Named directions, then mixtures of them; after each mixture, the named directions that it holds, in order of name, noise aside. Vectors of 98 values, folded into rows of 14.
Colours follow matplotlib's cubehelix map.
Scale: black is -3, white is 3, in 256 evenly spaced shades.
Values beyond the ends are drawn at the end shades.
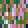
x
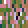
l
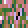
l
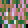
x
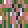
l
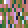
l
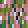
l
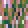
l, x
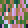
x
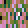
l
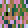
x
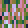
l, x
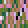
l, x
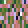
l, x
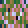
l, x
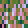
x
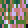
x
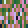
l, x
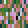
l, x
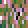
l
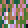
x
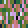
l, x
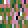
l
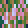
x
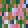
x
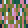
l, x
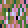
l, x
